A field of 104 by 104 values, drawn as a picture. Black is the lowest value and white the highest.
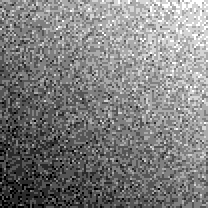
Odd rows or columns: none. Ninth with the highest average: top right. Slope: up to the top right. Stripes: none. Grain: fine.
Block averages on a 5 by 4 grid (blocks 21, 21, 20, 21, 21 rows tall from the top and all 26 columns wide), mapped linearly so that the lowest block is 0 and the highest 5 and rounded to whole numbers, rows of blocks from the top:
3345 / 2344 / 1234 / 1123 / 0112
